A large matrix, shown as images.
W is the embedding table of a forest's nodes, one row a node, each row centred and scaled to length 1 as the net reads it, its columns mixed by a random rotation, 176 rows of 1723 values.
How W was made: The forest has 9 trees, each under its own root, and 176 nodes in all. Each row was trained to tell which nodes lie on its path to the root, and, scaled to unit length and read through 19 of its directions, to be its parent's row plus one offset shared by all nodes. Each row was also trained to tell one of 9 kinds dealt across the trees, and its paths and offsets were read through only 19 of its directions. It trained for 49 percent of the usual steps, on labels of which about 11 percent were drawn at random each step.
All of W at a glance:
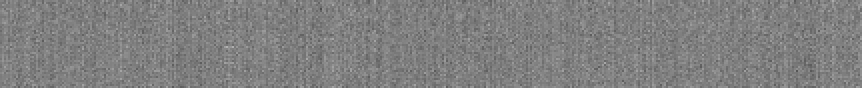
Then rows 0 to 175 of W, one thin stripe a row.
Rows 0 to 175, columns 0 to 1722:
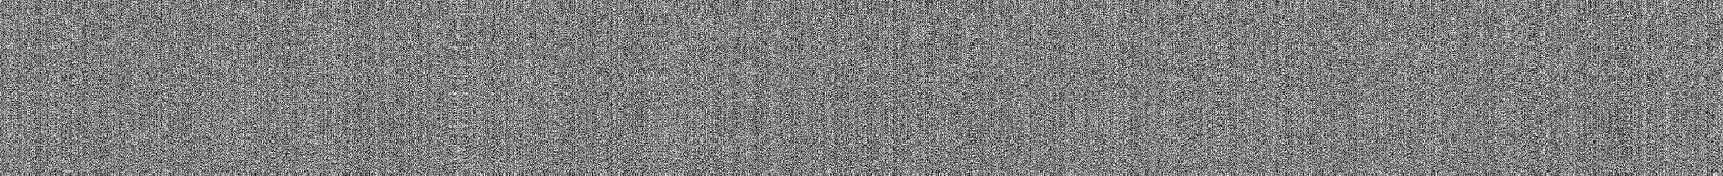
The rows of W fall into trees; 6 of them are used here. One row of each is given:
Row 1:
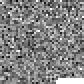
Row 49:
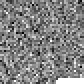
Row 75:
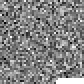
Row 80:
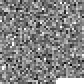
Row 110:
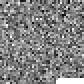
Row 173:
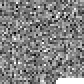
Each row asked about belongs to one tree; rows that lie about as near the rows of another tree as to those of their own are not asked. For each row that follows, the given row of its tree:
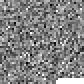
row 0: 75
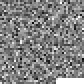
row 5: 1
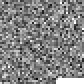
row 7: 1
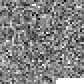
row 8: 80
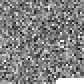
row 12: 173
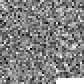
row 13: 75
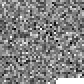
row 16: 110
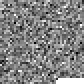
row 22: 75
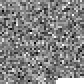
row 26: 173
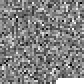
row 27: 75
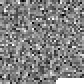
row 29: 110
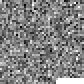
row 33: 1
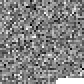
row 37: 49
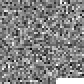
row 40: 1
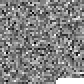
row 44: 1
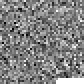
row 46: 75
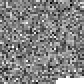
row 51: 173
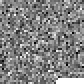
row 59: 110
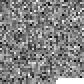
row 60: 1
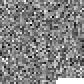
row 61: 80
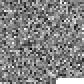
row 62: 1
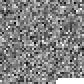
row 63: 75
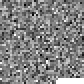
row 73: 75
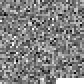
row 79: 173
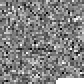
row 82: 1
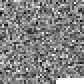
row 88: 173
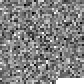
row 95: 75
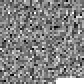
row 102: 1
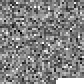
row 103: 173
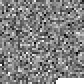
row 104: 110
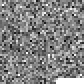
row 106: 49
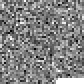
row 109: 80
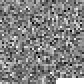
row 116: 173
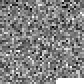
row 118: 1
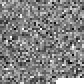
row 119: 110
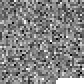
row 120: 173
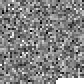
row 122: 110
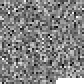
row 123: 80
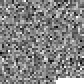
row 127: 80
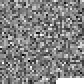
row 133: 173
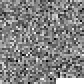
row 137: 173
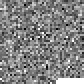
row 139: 75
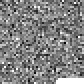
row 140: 173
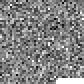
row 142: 80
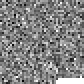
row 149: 75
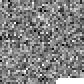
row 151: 49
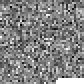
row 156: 75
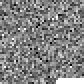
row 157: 173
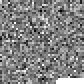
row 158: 49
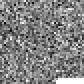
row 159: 80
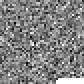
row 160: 75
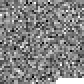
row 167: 75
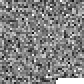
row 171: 110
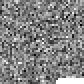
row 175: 173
